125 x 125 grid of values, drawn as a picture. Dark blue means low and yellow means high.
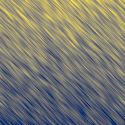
No row or column stands out. The field climbs toward the top. Overall the values sit about 50% of the way up the scale. The grain runs diagonally down to the right.
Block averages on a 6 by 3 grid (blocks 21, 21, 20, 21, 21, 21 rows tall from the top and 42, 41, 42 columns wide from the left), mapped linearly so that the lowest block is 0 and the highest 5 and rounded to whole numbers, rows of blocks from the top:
4 5 5 / 4 4 4 / 3 3 3 / 2 2 2 / 1 1 1 / 0 0 0
